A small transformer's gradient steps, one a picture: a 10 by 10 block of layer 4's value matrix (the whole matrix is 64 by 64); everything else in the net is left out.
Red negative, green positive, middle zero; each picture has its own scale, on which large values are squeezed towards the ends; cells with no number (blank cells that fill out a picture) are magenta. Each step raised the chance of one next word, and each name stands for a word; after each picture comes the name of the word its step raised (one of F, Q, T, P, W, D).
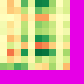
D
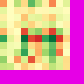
D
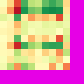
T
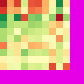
T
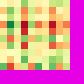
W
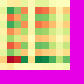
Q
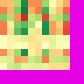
T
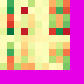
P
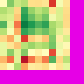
W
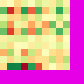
P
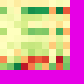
P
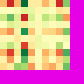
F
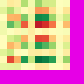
Q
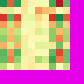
F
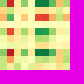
F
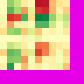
T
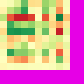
T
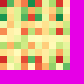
F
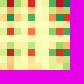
F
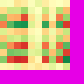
Q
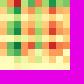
W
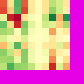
T
